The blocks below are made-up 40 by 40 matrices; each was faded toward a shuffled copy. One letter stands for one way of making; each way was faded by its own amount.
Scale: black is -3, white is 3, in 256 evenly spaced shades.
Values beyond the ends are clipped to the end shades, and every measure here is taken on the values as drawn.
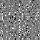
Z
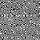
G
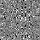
Z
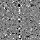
Z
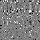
G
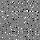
G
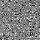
Z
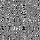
Z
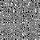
Z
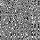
Z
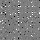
G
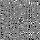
Z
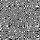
G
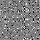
G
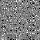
Z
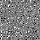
Z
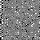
Z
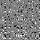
G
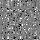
G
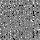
Z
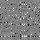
G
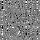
Z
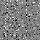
Z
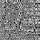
Z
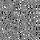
Z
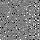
G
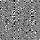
Z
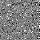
Z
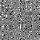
Z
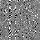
Z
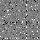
G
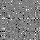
G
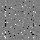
G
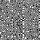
Z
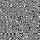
G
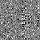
Z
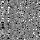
Z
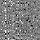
Z
